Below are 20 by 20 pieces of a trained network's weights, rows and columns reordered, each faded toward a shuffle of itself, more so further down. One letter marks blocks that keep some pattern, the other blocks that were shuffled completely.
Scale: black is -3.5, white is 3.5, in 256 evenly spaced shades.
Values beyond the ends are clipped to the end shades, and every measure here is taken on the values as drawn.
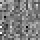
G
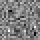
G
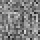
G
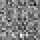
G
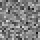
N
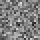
N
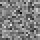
N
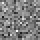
N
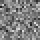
G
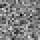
N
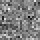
G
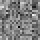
G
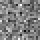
G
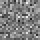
G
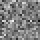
G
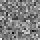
N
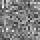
G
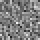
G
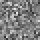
N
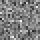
N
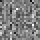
G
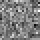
G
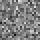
N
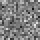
N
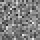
N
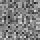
G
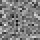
G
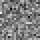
N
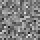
N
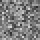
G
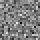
N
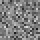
N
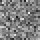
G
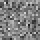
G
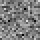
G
